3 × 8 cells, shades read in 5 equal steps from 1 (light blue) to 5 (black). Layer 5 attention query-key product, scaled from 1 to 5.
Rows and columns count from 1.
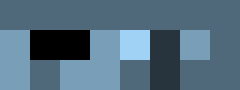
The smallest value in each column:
2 3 2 2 1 3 2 3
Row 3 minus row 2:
0 -2 -3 0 2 0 1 0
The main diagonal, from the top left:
3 5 2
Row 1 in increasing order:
3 3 3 3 3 3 3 3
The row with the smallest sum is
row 3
